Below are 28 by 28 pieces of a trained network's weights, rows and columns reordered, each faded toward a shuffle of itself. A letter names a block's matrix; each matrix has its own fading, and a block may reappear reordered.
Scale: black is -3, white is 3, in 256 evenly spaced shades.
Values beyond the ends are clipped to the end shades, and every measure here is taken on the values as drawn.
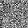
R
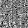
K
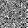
R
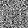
R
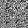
R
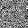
R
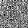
R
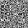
R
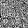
R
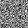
R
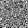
R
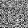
R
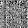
K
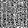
K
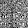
K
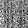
K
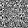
R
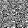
R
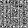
K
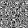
R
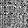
K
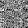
R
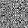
R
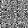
R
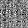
K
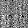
K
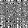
K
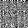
K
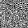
R
